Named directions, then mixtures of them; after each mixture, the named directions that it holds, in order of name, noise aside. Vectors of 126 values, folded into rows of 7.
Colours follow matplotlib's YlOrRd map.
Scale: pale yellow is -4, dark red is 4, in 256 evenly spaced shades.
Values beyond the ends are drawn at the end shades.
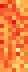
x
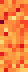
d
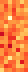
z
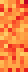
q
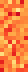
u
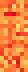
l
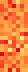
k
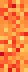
k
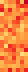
q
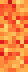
k, x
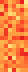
k, l, q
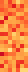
d, k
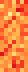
u, x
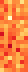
z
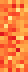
k, u, z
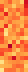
l, q, u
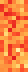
l, q, x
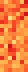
d, q, z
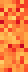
d, q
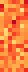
q, x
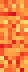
l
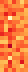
d, l, z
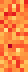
d, l, q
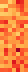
l, x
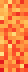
u, x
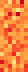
u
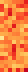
q, u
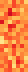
d, l, u
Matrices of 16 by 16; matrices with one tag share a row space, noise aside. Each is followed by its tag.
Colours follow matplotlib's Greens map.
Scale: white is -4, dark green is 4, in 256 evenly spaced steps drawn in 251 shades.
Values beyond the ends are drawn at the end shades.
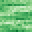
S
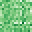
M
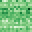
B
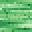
S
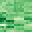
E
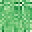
M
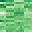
E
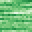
S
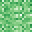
M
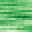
S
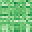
B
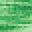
S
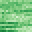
S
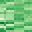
E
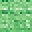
B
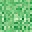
M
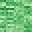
E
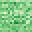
B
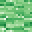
E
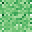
M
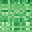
B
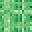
M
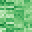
E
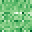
M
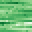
S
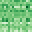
B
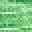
S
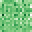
M
